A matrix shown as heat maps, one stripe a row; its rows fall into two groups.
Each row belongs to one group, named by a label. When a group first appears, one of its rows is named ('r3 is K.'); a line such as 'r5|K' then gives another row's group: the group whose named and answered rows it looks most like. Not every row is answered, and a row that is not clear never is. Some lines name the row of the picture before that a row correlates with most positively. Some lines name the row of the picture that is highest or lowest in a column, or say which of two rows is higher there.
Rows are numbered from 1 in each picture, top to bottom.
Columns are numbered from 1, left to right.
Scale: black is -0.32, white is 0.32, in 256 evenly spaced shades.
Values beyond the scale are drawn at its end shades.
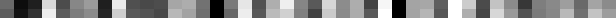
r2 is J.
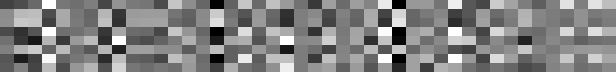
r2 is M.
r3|M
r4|J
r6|M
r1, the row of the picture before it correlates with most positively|2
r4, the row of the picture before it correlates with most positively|2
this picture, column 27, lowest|5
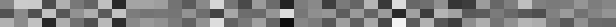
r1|M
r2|J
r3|M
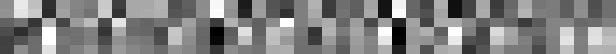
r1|M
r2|M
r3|J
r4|J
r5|J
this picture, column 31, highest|4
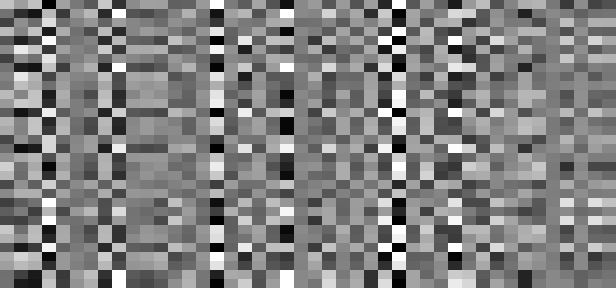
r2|J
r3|J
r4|M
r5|J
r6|M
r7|J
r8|J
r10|M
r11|M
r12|M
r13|J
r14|M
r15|M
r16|J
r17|J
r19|M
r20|M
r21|J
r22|M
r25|J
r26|M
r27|M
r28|J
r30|M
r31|J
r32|J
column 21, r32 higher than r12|Yes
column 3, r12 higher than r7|Yes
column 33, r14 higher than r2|No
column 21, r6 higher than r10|No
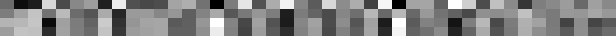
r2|M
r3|M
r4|M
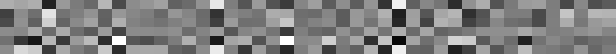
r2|J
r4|M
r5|J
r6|M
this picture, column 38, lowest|5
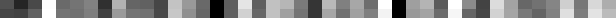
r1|J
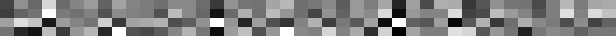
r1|J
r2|J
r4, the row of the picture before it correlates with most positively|1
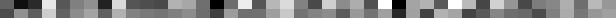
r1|J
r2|J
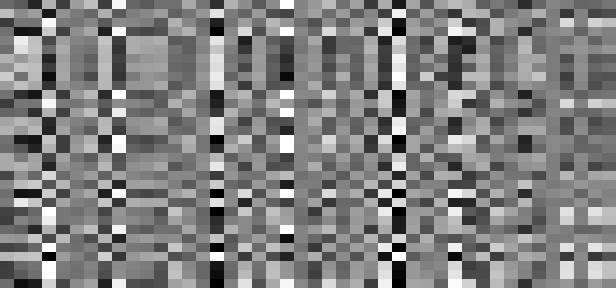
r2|M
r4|J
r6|M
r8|M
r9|M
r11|J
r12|J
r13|J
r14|M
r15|M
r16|J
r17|J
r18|M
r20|J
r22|J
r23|M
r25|J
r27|M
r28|J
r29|M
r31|J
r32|J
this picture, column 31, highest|9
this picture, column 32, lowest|9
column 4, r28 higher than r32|Yes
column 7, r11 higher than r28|Yes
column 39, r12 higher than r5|No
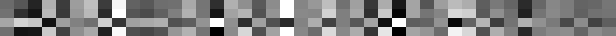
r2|J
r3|M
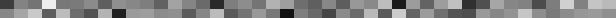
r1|J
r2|M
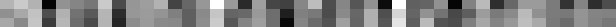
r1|M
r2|M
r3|M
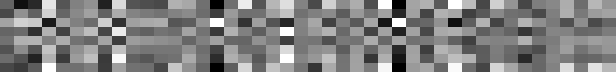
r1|J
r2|J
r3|M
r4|J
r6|J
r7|J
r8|J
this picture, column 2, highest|3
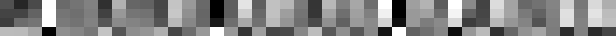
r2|J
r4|M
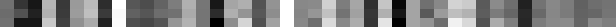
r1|J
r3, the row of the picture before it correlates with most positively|1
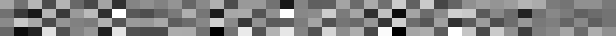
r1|M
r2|J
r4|J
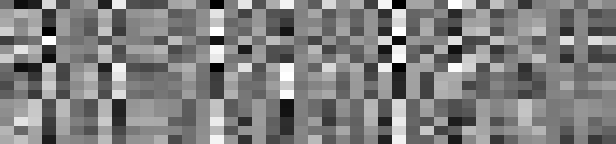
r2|M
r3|M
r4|M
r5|J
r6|M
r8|J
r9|J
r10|J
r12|M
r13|M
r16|M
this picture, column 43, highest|5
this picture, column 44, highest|5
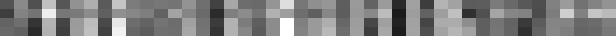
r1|J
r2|J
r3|J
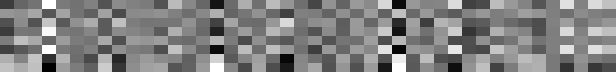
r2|M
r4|J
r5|M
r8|M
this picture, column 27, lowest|3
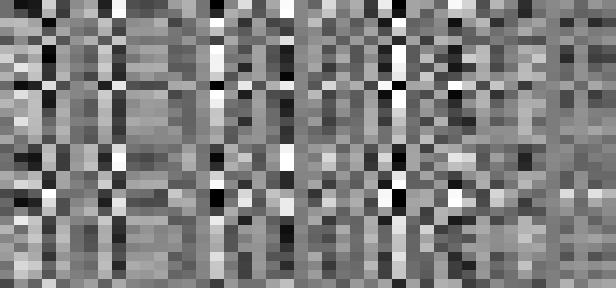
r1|J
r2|J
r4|M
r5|J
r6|M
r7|M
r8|M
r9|M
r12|M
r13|M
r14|M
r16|M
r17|J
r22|J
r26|M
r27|M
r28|M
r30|M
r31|M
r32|J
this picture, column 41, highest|22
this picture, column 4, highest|22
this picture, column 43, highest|22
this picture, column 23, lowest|22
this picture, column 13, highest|22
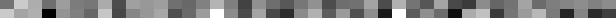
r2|M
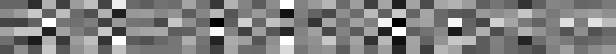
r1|J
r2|M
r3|J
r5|J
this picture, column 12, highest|4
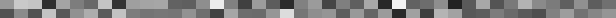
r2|J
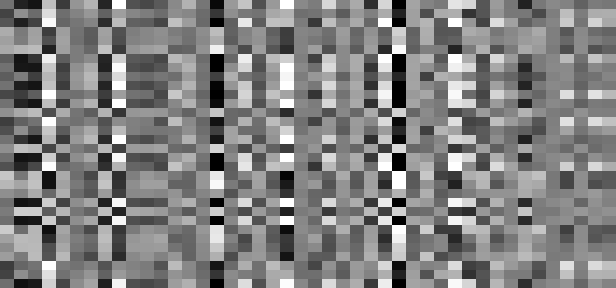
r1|J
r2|J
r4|M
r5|M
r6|M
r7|J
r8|J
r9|J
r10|J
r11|J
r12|J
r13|M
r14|J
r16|J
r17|M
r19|J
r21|M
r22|M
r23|J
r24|M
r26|M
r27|M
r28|M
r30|J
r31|J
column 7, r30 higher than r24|Yes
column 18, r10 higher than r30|Yes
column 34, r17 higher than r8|No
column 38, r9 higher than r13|No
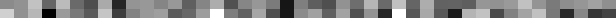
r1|M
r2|M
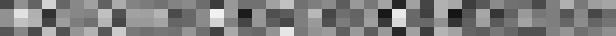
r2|M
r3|M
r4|J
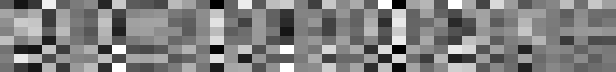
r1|J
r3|M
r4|M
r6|J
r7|M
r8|J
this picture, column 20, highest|1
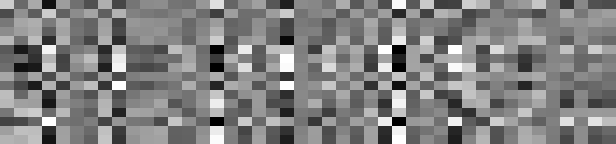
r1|M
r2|J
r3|M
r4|M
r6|J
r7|J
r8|J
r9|M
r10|J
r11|M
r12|M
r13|M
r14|J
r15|M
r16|M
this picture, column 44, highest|14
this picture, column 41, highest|14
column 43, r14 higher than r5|Yes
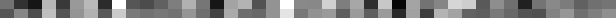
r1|J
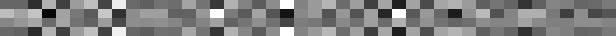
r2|M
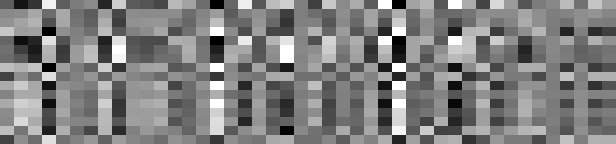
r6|J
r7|J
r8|M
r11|M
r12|M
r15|M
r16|J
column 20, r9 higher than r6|Yes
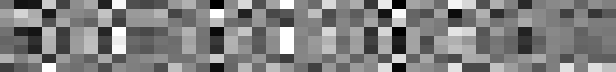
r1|J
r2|M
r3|M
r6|J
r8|J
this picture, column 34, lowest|8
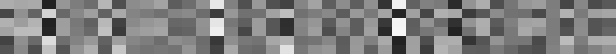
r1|M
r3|M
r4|M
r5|J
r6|J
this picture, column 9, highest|6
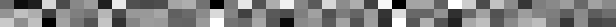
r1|J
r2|M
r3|M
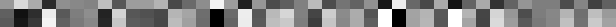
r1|M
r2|J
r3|J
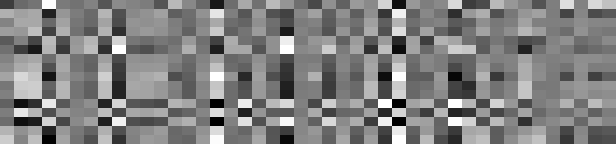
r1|J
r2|M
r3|M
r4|M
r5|J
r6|J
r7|M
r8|M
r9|M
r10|M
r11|M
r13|M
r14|J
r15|M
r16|M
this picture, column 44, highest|1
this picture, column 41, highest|1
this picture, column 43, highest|1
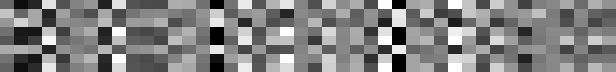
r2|M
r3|M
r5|J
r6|M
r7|J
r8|J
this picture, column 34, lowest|3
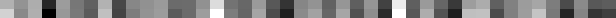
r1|M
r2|M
